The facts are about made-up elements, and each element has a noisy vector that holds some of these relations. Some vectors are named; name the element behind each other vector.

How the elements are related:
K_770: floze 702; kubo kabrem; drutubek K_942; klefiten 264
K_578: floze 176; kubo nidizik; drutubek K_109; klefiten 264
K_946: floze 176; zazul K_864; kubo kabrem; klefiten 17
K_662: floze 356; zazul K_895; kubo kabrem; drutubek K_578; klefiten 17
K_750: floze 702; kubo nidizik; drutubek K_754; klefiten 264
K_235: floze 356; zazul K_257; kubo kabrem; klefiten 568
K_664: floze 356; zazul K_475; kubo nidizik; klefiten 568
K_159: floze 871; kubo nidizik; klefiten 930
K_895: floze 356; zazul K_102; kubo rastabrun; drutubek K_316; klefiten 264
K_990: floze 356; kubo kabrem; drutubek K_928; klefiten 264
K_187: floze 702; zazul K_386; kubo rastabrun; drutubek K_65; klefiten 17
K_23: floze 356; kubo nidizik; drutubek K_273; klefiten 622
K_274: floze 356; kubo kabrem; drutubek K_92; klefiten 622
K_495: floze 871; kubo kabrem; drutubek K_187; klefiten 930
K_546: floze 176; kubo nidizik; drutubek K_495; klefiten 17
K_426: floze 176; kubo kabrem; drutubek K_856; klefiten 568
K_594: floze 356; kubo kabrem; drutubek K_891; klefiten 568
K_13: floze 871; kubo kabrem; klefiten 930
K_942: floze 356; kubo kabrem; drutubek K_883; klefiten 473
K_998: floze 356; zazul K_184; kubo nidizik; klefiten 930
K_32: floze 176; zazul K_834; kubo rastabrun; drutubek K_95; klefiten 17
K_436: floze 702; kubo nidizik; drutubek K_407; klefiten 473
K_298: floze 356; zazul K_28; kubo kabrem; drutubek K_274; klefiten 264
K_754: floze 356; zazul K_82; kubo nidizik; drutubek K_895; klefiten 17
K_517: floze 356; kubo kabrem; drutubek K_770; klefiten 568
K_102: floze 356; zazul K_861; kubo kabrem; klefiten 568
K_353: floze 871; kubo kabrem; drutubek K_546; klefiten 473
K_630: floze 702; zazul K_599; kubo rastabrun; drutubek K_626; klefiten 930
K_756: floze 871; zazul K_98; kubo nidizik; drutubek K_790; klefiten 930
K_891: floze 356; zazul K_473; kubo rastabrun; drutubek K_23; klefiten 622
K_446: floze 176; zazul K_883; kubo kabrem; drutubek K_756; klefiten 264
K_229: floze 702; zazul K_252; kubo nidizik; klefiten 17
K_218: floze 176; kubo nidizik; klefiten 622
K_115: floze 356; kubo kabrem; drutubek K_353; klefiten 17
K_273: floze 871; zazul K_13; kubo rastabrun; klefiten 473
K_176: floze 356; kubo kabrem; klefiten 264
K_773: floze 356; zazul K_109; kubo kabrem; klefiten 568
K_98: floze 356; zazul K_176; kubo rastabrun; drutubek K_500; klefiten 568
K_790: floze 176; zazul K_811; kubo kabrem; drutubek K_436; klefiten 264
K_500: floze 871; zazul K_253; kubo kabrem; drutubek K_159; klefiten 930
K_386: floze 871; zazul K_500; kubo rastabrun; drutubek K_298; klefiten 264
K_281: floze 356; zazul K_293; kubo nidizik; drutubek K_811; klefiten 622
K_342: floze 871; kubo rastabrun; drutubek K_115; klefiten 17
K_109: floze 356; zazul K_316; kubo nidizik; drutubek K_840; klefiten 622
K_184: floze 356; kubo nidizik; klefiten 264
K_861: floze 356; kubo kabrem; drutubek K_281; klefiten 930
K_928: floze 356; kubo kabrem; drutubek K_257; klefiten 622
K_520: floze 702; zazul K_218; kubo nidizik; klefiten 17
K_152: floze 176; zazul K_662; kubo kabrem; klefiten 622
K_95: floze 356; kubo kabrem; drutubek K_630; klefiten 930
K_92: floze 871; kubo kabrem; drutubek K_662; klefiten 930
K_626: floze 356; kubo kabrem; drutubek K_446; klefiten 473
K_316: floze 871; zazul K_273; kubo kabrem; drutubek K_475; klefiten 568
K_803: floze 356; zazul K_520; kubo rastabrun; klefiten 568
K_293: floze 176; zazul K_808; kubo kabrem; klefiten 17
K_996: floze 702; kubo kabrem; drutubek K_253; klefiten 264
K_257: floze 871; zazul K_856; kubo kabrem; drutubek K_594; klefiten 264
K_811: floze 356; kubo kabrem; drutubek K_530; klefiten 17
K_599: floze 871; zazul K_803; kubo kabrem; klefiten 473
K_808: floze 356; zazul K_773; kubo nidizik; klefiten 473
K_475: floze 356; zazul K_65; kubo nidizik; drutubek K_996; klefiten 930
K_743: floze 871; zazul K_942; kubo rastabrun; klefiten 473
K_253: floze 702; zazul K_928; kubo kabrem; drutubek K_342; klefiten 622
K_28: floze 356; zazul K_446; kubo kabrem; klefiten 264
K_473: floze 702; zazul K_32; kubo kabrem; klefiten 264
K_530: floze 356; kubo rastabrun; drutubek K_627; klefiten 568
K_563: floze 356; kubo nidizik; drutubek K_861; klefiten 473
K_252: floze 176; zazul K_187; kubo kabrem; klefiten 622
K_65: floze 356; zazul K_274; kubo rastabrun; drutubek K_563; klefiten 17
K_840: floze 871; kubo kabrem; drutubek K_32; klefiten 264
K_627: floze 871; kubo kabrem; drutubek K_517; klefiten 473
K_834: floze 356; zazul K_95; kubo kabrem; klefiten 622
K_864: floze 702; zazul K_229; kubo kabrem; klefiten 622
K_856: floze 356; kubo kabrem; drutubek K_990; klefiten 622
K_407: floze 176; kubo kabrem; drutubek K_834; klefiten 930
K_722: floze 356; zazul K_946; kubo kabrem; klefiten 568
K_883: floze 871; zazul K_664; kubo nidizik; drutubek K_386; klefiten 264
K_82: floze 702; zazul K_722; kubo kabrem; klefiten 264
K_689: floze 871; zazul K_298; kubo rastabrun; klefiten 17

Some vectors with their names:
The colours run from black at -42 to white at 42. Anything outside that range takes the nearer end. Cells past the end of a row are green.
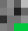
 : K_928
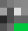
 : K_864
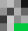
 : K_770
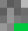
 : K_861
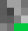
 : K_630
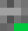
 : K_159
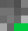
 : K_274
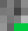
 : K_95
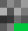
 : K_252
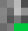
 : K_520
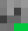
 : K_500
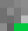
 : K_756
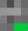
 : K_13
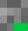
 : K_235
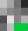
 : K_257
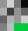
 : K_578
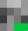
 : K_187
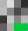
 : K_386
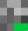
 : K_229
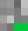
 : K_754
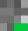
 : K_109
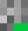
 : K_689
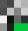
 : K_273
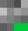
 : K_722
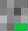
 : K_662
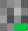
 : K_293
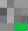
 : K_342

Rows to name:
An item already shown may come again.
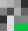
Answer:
K_996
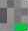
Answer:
K_316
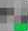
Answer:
K_546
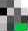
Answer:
K_353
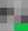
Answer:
K_546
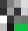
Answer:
K_626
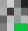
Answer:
K_790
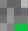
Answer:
K_861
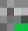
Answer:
K_946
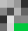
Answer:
K_996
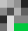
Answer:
K_996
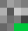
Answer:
K_946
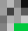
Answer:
K_446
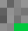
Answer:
K_316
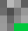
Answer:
K_32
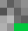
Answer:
K_65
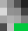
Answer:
K_28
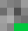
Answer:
K_811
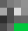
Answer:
K_864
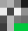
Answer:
K_82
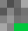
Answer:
K_475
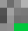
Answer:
K_495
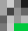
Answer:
K_790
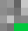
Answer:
K_754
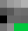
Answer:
K_253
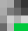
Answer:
K_298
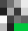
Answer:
K_942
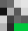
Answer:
K_627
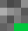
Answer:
K_834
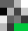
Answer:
K_563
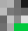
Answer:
K_840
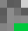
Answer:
K_281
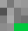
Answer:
K_342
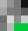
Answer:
K_883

